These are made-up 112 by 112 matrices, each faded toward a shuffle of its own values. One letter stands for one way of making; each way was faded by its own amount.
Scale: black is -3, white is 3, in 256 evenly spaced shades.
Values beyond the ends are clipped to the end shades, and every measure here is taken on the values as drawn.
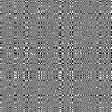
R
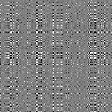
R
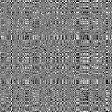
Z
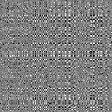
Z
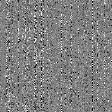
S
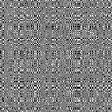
Z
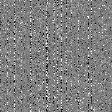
S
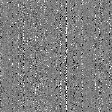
S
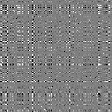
R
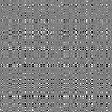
R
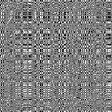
Z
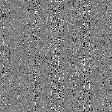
S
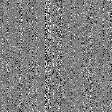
S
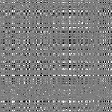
R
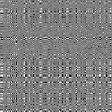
R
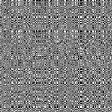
Z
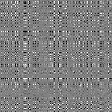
R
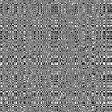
Z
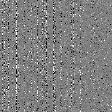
S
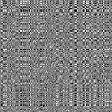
Z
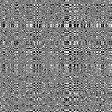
Z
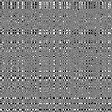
R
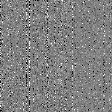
S
